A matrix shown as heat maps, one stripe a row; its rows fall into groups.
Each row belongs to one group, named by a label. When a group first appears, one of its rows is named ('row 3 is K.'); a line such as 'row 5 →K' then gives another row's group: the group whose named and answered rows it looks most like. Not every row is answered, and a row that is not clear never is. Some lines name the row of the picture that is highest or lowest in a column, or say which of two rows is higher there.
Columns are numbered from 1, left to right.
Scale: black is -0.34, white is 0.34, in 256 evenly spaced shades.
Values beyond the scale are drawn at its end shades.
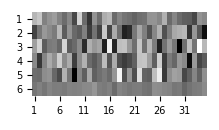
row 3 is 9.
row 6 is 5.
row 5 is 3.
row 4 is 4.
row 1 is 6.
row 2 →4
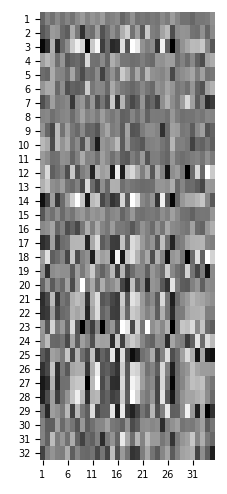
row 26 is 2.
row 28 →2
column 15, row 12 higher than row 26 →No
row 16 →6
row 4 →6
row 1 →5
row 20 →5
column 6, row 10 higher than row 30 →Yes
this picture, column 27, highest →20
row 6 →6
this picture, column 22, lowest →20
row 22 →2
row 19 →4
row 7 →4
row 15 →5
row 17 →2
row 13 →6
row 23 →3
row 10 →6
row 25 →4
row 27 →2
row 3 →2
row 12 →9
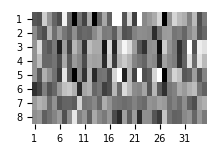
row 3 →9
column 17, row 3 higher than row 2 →No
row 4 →9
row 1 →3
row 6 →2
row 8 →5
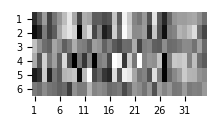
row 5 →2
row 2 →2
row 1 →2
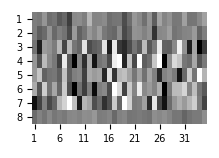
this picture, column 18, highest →4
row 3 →4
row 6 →3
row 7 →2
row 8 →5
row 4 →3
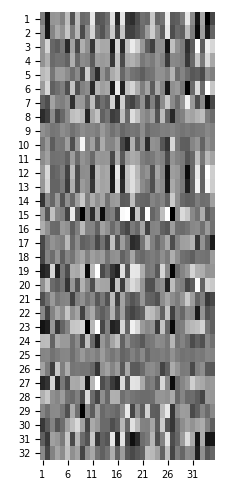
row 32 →4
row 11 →9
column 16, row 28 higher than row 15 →Yes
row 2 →4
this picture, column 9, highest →10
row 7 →4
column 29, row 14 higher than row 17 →No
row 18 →5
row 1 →4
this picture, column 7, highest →15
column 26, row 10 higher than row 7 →No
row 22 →4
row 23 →2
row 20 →9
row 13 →9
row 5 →6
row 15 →3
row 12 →9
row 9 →5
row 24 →6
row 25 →5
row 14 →5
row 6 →9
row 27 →2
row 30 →2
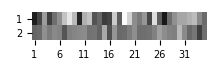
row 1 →2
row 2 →4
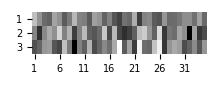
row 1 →5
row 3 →3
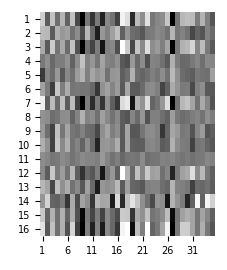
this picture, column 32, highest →14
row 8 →5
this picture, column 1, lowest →5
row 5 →5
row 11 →5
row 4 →5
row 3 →3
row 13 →6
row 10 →6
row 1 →3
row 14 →9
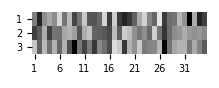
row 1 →4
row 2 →2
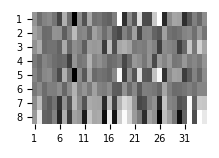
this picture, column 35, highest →8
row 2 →5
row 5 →3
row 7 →9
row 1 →3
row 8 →9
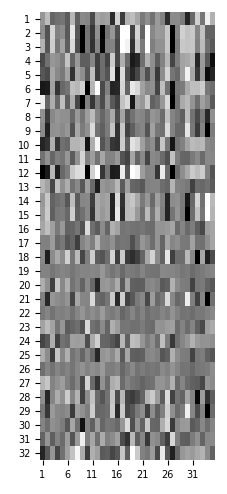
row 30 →3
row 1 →9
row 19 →5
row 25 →6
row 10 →2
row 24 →2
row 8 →4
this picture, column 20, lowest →4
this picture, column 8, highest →32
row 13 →6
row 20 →6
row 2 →3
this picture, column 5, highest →7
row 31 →5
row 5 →4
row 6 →2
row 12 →2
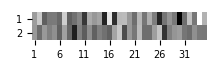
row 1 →9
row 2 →3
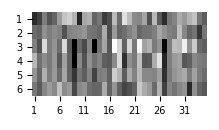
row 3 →3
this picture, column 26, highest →4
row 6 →4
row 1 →2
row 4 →3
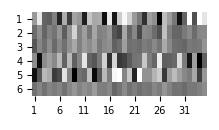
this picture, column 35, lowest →4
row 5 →3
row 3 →5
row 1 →9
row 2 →5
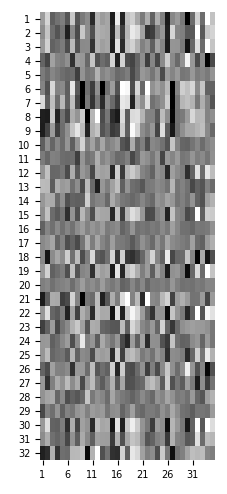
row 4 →4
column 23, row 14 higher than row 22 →Yes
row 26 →4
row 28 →6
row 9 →2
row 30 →9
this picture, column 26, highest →18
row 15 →9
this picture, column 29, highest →6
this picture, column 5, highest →7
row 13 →6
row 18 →4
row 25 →9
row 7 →3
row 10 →5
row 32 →2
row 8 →2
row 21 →3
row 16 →5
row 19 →9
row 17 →6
